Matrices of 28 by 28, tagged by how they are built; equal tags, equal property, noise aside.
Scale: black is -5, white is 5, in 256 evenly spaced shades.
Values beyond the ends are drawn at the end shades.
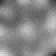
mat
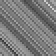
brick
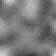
mat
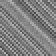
brick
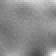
mat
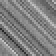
brick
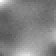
mat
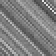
brick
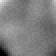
mat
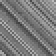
brick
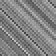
brick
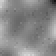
mat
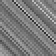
brick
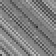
brick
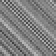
brick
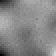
mat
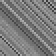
brick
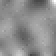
mat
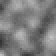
mat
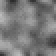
mat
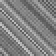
brick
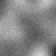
mat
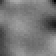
mat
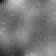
mat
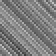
brick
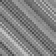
brick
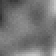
mat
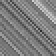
brick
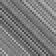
brick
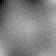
mat
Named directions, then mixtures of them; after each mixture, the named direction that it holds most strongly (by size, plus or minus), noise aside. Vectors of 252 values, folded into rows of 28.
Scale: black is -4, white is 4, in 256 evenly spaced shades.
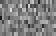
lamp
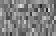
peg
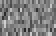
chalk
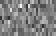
lamp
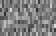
chalk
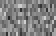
peg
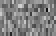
peg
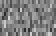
chalk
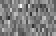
peg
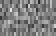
lamp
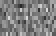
peg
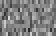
chalk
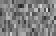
peg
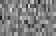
lamp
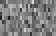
lamp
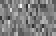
lamp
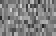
lamp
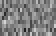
chalk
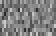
chalk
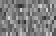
peg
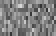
peg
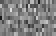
lamp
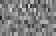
lamp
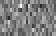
peg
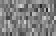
peg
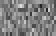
peg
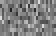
lamp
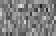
peg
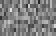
lamp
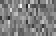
lamp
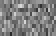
peg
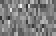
lamp
